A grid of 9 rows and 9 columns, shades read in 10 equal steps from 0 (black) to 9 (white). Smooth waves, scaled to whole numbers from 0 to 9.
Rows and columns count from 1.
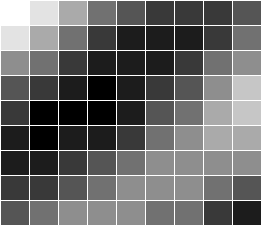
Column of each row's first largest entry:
1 1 1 9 9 8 6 5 3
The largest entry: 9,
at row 1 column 1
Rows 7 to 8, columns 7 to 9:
5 5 5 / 5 4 3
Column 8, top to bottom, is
2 2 4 5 6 6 5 4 2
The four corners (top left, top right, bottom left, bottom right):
9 3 3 1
